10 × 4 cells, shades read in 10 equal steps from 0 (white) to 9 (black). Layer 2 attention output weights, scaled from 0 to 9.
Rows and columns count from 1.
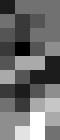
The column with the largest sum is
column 2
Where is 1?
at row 10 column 2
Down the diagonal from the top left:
8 7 5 4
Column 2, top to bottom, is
5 7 7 9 3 6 8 7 4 1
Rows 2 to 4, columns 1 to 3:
5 7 6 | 6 7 5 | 7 9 6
